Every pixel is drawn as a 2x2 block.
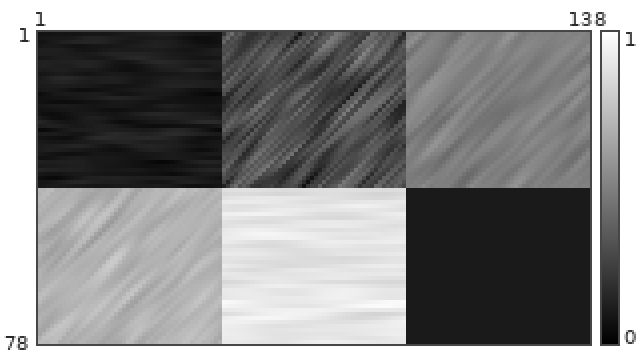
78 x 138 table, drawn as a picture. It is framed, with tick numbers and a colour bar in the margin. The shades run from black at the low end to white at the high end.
It is made of 2 by 3 panels. Panel 1,1: very low, streaked across, faint in contrast. Panel 1,2: low, slanting up to the right. Panel 1,3: middling, slanting up to the right, faint in contrast. Panel 2,1: high, slanting up to the right, faint in contrast. Panel 2,2: very high, streaked across, faint in contrast. Panel 2,3: very low, flat.
